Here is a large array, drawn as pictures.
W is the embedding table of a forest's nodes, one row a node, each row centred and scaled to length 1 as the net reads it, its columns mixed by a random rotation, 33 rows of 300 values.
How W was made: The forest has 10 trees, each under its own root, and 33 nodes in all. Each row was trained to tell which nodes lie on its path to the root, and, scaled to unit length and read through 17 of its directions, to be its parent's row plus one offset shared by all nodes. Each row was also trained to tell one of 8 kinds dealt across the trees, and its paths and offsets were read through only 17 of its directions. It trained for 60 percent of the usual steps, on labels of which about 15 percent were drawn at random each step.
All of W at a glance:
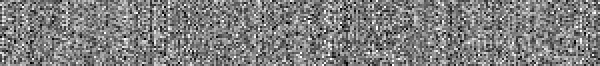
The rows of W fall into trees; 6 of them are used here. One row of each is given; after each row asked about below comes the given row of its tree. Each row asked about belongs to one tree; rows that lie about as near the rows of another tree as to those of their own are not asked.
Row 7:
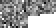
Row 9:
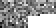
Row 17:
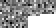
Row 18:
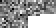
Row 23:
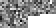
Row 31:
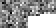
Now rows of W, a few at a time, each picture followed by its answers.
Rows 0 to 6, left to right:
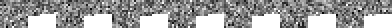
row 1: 17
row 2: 23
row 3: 7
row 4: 9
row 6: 17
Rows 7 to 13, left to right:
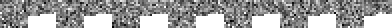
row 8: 23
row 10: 23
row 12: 9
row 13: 31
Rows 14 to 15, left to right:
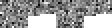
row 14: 17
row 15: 31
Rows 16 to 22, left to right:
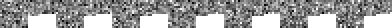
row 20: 31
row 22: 7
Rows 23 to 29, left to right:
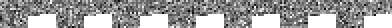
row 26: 7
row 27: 23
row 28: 18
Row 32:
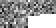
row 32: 18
